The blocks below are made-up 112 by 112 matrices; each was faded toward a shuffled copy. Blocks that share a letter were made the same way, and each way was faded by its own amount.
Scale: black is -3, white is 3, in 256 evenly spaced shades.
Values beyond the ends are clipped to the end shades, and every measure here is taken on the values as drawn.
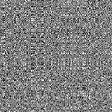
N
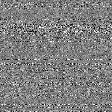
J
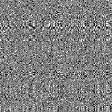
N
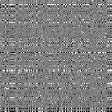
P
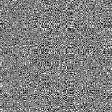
N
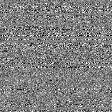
J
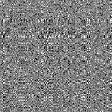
N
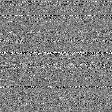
J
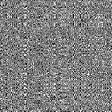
N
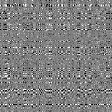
P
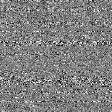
J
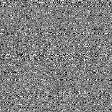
J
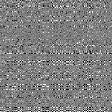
P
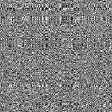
N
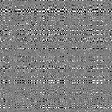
P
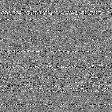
J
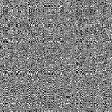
N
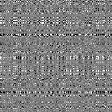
P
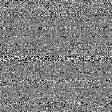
J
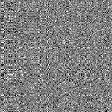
N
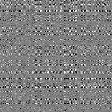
P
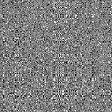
N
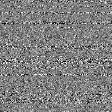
J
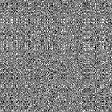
N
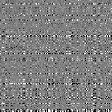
P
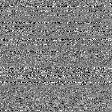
J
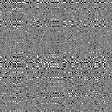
P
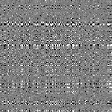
P
